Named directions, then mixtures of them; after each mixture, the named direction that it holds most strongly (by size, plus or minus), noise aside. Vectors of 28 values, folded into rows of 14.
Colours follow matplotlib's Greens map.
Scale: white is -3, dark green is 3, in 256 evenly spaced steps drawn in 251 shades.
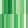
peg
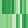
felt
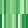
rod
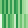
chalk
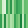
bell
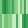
felt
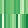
rod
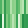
rod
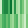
peg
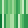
rod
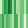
peg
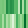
felt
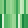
rod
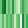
bell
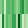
rod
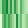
chalk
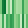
bell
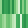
felt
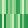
bell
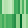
felt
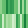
felt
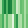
peg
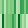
rod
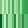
chalk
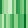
peg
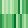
felt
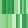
felt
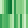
peg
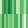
peg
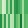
bell
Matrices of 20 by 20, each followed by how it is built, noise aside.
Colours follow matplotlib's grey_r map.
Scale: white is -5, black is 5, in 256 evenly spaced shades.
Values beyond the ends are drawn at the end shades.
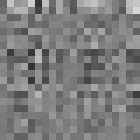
low rank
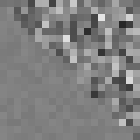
upper triangular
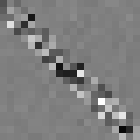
banded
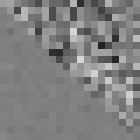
upper triangular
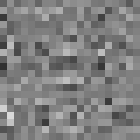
low rank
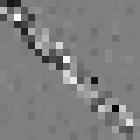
banded
